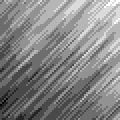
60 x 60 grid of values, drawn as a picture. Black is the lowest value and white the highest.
The bottom left is the ninth with the lowest average. The top right is the ninth with the highest average. The grain runs diagonally up to the right. There is an overall slope up to the top right. No single row or column stands out from its neighbours.
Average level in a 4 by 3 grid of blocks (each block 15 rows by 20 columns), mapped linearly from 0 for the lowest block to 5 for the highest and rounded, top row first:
345
234
123
012
